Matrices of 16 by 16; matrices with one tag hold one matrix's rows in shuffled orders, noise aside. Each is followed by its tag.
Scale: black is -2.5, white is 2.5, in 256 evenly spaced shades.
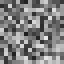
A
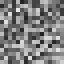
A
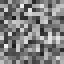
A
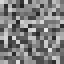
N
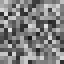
N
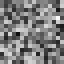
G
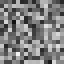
A
